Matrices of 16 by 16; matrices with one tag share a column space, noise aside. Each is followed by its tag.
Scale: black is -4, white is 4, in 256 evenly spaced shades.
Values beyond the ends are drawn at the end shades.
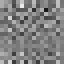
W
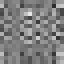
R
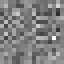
R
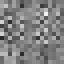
R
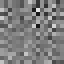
W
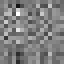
R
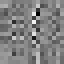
R
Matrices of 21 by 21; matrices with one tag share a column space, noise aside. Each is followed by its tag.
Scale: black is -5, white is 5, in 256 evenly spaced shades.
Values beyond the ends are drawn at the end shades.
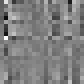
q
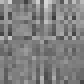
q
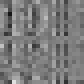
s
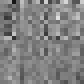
q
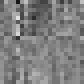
q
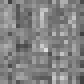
s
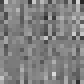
q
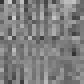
q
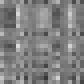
s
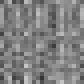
s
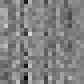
s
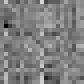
s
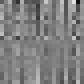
q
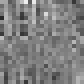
q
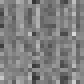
s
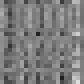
s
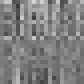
q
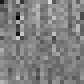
q
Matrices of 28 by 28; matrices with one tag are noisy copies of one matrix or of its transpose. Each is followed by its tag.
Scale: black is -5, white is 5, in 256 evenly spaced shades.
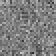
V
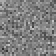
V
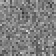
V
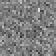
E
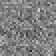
E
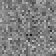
E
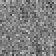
V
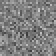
E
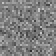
E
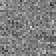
V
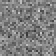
E
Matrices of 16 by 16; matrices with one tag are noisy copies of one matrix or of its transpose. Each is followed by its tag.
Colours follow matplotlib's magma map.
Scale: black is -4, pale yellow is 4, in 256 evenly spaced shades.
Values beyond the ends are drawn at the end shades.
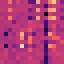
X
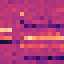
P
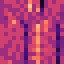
P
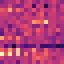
X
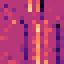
P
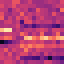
P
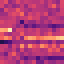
P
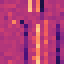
P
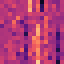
P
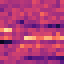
P
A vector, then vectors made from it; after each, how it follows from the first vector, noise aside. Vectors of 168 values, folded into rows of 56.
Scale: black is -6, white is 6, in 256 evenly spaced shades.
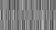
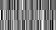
scaled up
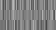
reversed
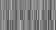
wrapped around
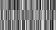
scaled up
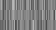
reversed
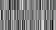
scaled up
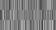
sign-scrambled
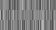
copied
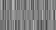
reversed
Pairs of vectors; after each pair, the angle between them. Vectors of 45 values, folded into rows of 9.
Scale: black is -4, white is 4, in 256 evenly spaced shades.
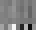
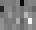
orthogonal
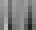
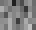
partly opposed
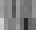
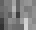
nearly opposite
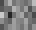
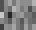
nearly parallel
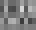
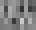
nearly opposite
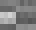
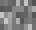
partly aligned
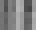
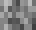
partly opposed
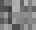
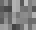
nearly parallel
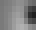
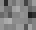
partly aligned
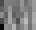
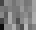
nearly parallel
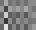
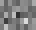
partly aligned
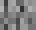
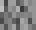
nearly parallel
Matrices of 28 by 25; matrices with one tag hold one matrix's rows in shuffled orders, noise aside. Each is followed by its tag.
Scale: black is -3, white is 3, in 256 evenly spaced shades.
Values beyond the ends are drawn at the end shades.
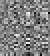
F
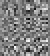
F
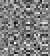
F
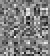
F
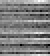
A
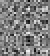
F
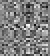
F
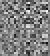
F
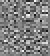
F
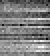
A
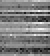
A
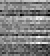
A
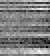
A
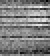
A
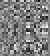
F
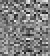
F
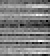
A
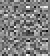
F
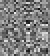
F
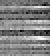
A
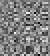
F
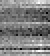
A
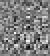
F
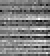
A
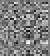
F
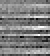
A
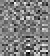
F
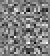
F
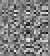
F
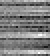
A
